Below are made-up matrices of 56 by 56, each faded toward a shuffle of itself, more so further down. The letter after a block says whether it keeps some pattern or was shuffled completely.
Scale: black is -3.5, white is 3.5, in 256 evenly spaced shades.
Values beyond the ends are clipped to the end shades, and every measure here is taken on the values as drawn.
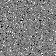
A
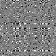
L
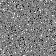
A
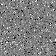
A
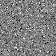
A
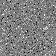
A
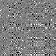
L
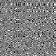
L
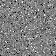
A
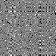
L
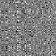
L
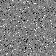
A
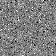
A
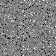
A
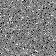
A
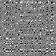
L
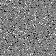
A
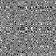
L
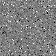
A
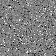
A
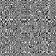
L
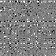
L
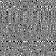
L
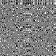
L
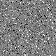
A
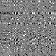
L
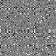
L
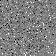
A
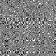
L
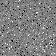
A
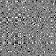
L
